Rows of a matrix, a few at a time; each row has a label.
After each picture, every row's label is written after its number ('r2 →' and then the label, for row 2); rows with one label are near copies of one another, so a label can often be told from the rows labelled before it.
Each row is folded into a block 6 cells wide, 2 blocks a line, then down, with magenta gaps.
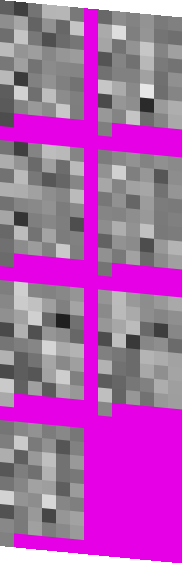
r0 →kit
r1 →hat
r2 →kit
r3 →hat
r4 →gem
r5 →gem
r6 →hat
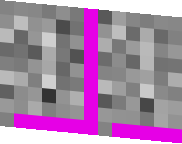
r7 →hat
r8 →hat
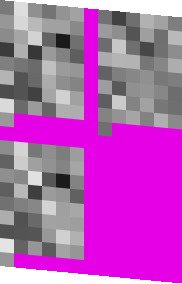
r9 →gem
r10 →kit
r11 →gem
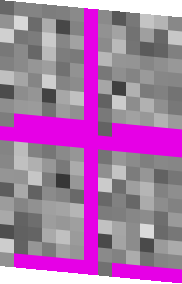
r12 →hat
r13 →kit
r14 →gem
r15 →hat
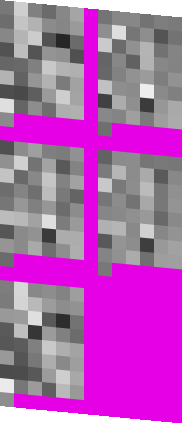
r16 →gem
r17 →hat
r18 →hat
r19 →hat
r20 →gem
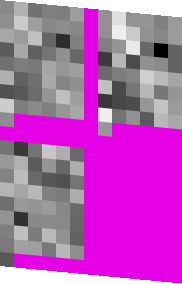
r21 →gem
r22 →gem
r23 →kit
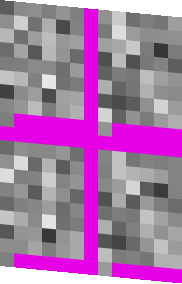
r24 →hat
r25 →gem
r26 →hat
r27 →gem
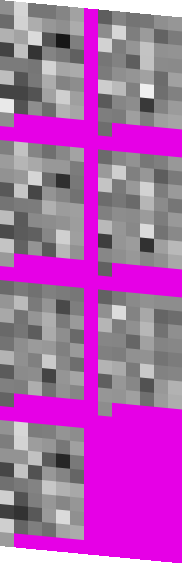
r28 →gem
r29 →hat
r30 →gem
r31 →hat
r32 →hat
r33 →hat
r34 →gem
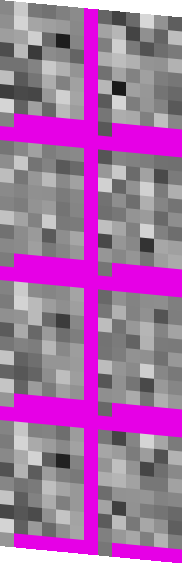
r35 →gem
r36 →kit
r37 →hat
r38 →hat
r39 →gem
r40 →hat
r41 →gem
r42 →kit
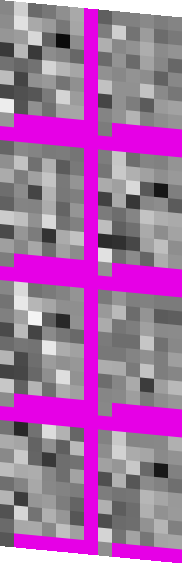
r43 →gem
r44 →hat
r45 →hat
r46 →gem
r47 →gem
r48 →hat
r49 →kit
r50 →gem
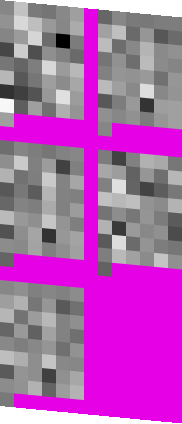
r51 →gem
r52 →hat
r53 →hat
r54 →kit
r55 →hat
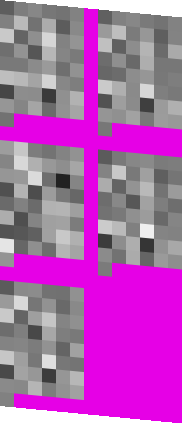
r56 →hat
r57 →hat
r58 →gem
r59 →hat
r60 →hat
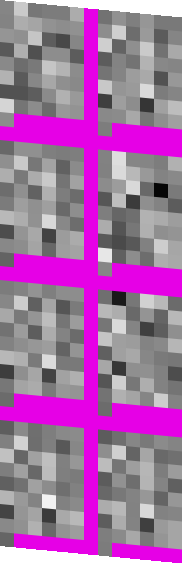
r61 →gem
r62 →hat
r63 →hat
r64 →gem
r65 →hat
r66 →kit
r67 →hat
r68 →hat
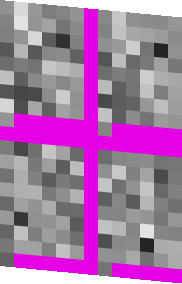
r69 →gem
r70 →gem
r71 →kit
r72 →hat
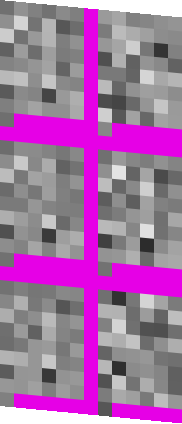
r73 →hat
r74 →gem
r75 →hat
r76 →hat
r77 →hat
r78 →kit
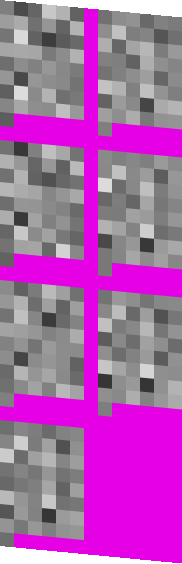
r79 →kit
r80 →hat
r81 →kit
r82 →hat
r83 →kit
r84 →hat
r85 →hat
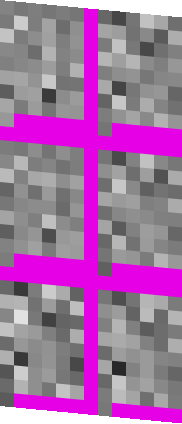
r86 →hat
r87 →kit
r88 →hat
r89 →kit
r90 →kit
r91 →kit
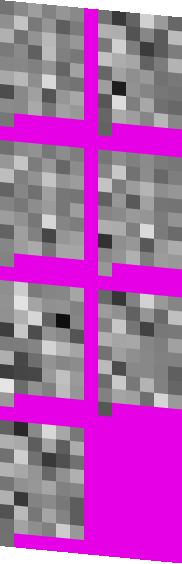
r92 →hat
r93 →kit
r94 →hat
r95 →hat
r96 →gem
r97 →kit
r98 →kit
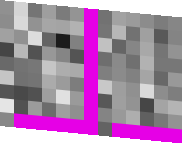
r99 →gem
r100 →hat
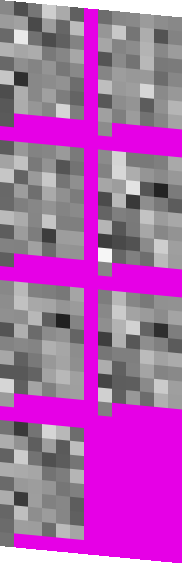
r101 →kit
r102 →hat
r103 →hat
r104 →gem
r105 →gem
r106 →gem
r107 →kit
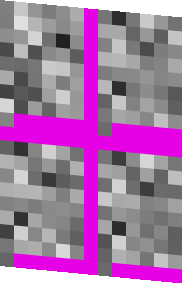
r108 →gem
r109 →kit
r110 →kit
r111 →kit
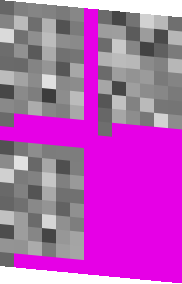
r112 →hat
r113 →kit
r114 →hat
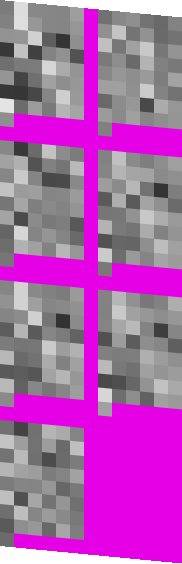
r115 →gem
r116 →hat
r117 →kit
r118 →gem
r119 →gem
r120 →gem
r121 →kit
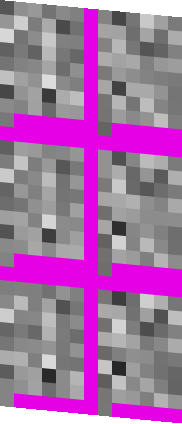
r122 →hat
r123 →kit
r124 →hat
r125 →kit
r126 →hat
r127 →kit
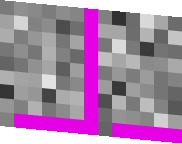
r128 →hat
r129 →kit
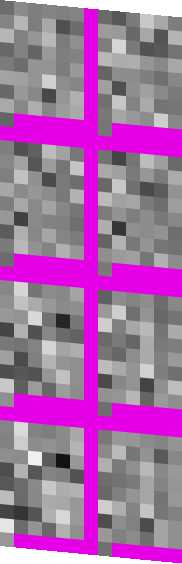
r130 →hat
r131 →kit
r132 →kit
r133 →kit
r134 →gem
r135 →hat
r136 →gem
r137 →hat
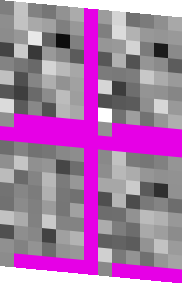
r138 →gem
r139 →gem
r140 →hat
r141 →gem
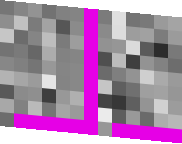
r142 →hat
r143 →gem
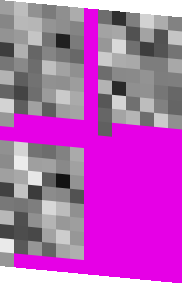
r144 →gem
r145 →kit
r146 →gem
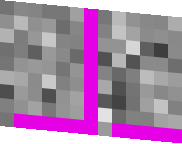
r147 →hat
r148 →gem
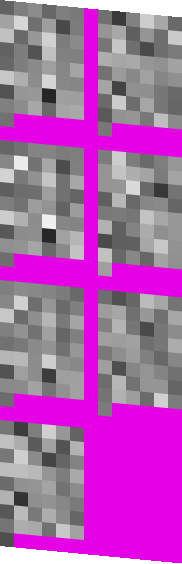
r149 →hat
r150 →kit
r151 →hat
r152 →gem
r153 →hat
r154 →kit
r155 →kit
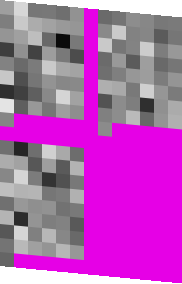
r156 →gem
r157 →hat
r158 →kit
